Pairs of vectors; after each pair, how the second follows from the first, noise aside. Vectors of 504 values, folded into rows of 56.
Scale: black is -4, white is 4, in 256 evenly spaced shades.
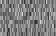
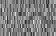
reversed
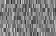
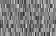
reversed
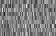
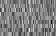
reversed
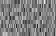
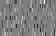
partly zeroed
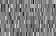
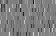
partly zeroed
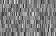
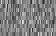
reversed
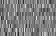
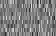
reversed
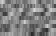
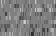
partly zeroed
